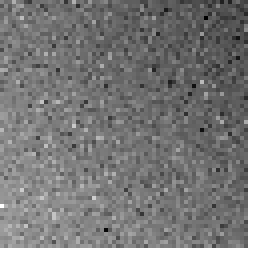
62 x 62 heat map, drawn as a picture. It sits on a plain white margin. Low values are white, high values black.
Stripes: none. Slope: up to the top right. Ninth with the lowest average: bottom left. Ninth with the highest average: top right. Odd rows or columns: none.
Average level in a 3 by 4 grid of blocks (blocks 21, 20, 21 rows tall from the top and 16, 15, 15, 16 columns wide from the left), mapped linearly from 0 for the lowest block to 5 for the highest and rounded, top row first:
2 3 4 5 | 1 2 3 4 | 0 1 2 3
